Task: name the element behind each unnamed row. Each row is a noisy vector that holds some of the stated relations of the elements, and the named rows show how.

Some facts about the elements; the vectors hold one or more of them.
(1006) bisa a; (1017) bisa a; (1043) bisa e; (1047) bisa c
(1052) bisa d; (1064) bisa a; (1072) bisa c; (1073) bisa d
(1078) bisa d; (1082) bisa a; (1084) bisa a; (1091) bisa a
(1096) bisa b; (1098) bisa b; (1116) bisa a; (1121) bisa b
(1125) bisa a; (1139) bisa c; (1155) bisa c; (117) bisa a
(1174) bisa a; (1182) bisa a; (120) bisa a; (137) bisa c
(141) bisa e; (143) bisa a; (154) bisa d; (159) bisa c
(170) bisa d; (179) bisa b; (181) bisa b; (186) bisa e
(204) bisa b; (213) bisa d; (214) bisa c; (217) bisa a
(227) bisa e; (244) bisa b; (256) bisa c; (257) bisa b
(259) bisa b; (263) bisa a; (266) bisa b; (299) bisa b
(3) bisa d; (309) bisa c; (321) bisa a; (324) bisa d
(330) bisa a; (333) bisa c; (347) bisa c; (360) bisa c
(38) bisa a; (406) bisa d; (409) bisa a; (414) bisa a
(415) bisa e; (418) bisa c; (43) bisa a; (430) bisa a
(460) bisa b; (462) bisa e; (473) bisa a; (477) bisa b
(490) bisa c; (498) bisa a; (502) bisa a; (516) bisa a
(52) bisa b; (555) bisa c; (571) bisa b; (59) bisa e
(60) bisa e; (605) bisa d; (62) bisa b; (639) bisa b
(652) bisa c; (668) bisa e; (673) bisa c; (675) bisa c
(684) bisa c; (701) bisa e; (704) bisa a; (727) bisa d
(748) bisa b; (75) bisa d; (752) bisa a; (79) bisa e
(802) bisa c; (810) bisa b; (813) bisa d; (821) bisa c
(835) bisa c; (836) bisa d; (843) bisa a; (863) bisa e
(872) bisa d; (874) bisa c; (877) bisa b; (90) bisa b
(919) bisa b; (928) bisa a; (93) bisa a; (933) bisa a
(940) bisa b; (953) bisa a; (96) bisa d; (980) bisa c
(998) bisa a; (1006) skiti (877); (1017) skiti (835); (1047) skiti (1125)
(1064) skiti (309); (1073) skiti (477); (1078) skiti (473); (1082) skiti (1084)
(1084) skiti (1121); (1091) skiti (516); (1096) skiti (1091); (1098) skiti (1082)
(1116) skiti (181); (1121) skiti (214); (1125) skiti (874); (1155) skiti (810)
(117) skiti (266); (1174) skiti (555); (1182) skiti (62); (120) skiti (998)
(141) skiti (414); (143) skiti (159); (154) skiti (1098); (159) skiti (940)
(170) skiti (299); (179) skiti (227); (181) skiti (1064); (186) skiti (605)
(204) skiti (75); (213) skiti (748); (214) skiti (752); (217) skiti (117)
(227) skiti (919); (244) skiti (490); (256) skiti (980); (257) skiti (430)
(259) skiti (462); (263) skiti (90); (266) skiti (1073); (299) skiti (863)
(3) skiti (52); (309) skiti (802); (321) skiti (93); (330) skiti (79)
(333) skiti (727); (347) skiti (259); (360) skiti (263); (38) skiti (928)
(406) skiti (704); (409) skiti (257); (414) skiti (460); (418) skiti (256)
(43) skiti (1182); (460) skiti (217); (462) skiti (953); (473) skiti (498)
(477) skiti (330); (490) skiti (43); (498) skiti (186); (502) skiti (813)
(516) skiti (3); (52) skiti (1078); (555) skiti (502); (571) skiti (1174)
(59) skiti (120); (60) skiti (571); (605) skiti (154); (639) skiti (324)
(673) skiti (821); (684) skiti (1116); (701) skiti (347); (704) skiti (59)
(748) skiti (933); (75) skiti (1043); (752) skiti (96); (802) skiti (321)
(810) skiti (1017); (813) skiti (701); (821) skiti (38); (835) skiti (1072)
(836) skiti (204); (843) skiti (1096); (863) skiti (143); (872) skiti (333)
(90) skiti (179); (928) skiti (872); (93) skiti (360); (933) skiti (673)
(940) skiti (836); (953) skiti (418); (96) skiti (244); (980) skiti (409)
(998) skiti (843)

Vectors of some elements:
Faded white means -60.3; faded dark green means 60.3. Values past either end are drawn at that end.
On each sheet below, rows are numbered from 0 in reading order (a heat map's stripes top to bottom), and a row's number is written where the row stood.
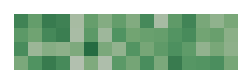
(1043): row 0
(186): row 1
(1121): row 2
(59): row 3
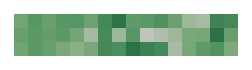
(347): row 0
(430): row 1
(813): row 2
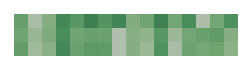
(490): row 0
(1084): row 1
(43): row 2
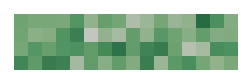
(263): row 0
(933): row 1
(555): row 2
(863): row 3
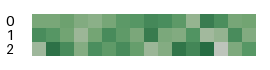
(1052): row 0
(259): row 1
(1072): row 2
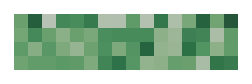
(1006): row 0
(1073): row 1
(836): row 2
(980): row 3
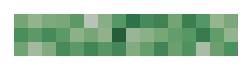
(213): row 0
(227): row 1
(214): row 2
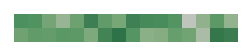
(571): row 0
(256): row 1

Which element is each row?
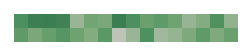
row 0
(701)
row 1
(143)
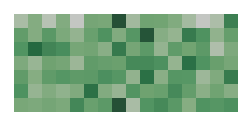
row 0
(1047)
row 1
(170)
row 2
(141)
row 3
(605)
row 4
(159)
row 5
(1098)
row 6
(684)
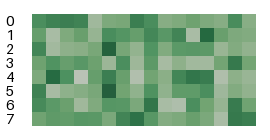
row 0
(462)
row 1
(96)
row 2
(244)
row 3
(953)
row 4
(810)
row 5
(62)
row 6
(257)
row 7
(418)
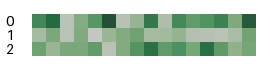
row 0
(877)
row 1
(1125)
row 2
(727)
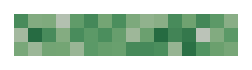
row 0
(919)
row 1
(1155)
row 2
(154)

